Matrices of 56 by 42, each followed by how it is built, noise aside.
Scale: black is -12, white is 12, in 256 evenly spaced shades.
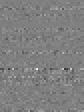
uneven rows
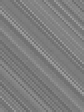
Toeplitz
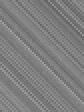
Toeplitz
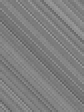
Toeplitz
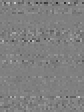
uneven rows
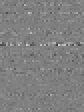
uneven rows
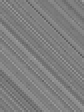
Toeplitz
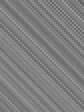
Toeplitz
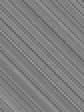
Toeplitz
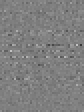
uneven rows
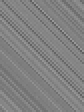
Toeplitz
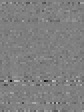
uneven rows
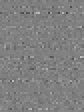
uneven rows
